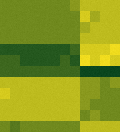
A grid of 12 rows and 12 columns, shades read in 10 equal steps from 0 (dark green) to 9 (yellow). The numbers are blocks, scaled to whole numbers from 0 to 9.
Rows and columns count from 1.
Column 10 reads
7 6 7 7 8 8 0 5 5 4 5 7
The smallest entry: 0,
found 4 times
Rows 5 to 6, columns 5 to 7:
1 1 1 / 1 1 2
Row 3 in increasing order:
4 4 4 4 4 4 4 4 6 7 7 7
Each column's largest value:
8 7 7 7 7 7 7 7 9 8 9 9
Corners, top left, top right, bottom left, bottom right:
4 7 4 7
